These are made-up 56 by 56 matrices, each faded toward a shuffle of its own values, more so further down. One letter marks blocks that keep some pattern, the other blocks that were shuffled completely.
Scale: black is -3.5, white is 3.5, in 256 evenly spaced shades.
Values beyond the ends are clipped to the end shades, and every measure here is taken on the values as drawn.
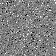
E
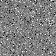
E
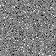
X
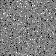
E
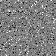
X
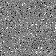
X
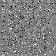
X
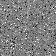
E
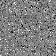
X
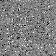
X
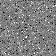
E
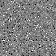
X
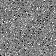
E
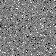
E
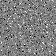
E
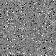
X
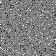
E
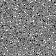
X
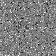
X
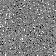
E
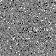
X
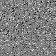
X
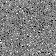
E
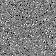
E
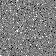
E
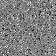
X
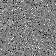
E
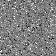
X
